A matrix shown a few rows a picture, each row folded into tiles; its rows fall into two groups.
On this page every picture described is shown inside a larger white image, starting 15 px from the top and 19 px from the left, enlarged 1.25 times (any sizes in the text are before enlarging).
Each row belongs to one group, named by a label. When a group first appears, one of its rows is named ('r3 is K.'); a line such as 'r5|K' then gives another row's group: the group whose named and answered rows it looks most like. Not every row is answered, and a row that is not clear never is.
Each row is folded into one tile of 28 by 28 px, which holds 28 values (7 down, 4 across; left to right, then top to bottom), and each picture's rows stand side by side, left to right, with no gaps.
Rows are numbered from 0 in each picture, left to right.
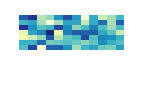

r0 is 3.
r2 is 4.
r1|3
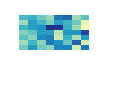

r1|3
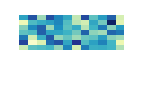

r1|3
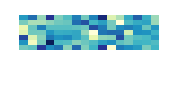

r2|3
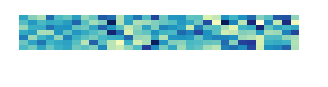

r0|4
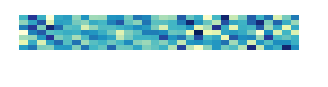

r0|3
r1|3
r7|4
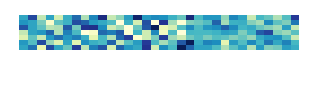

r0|3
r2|3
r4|4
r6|3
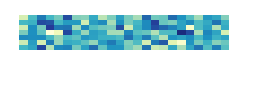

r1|3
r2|4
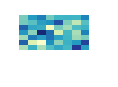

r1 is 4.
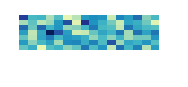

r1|4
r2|3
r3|3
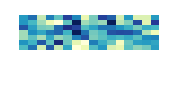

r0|3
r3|4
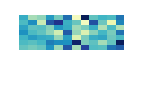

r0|4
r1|3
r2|4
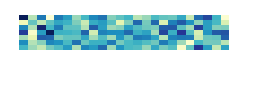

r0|3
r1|3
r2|3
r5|3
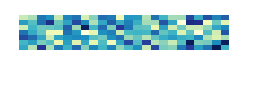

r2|3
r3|3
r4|4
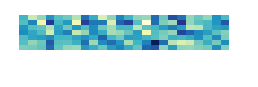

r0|4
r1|4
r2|4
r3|4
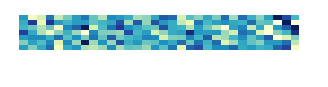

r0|4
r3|4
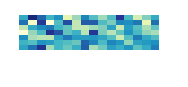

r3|4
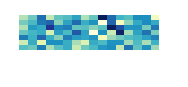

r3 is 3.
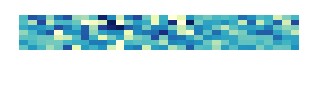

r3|3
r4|4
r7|4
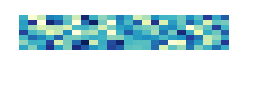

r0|4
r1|4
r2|4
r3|4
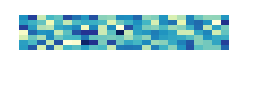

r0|3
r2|3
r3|3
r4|4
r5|4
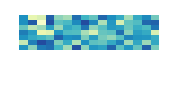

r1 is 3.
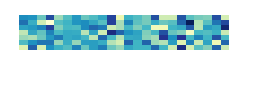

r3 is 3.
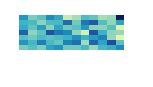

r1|4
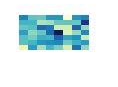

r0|3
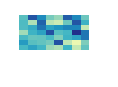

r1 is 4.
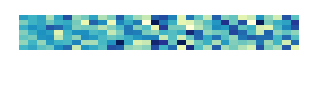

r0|3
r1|3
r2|4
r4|3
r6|4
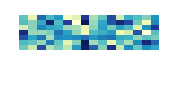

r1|4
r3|4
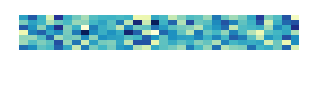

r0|3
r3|4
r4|4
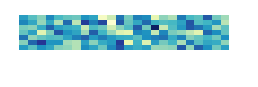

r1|4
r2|4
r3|3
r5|3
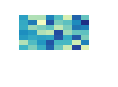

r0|4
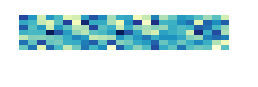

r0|3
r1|4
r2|3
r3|4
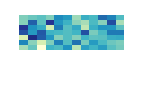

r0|4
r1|3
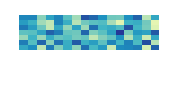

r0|3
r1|3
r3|3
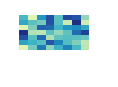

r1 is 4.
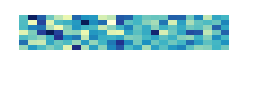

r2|4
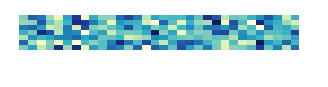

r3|3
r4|4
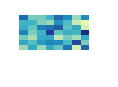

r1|3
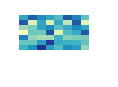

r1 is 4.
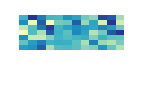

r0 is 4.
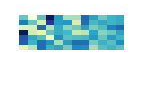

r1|4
